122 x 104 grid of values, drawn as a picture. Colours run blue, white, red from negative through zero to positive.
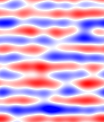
Slope: none. Stripes: horizontal, repeating 7 times. Lone odd cells: none.
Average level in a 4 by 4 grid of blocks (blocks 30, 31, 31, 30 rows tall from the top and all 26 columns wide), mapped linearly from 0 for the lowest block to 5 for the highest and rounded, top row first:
1 1 2 1 / 1 2 1 0 / 2 5 1 3 / 1 0 1 3
